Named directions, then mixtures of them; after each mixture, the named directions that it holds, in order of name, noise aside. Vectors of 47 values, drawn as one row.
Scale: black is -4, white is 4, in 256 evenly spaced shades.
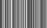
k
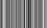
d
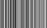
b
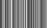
k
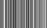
b, d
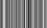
d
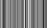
d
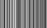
b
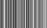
b, d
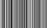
k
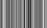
d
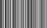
b, k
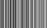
b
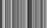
d, k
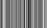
d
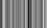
d, k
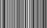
b, d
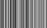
b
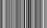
d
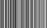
b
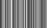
k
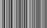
b, k
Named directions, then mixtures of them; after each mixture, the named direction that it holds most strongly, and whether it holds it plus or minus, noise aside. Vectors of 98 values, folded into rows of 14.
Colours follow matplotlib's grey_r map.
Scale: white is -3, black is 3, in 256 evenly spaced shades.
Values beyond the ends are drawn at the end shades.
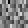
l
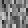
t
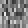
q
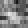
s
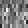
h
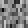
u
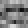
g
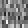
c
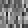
c, minus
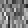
q, plus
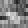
s, plus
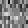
l, plus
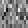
h, minus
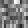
u, minus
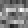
g, minus
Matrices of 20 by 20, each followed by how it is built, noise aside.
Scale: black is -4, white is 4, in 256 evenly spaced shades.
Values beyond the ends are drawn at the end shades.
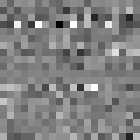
uneven rows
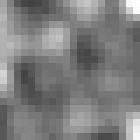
smooth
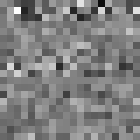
uneven rows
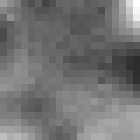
smooth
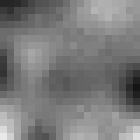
smooth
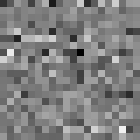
uneven rows
